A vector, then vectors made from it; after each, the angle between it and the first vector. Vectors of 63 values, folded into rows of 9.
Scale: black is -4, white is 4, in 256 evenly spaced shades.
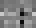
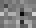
nearly parallel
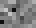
orthogonal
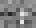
nearly opposite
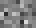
partly aligned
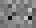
orthogonal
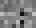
nearly parallel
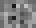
partly aligned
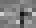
nearly parallel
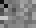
orthogonal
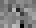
partly aligned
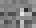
nearly opposite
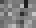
partly aligned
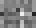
nearly opposite
